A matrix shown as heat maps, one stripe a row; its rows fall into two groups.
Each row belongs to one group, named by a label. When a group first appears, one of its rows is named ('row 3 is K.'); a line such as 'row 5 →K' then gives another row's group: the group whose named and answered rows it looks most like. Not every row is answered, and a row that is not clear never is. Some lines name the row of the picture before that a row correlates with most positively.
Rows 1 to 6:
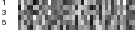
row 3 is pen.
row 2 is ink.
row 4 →ink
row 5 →ink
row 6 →ink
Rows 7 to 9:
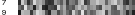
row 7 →ink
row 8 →pen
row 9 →ink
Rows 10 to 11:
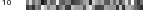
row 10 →pen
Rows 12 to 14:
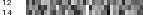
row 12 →ink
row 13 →pen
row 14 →pen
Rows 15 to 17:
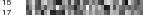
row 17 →pen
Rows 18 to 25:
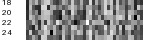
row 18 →ink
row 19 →ink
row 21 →ink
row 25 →ink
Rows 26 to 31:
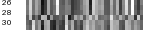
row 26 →pen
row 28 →pen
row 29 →ink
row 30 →pen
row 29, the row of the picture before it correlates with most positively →19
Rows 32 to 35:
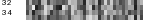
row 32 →ink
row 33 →ink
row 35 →ink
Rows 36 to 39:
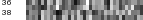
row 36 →pen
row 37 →pen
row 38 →ink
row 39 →ink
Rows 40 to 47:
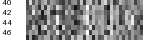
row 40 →ink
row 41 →pen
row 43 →pen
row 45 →ink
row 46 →pen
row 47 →ink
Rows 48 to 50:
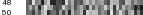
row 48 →pen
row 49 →ink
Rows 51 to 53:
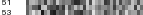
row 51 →pen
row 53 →pen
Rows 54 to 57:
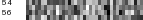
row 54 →ink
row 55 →pen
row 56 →pen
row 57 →ink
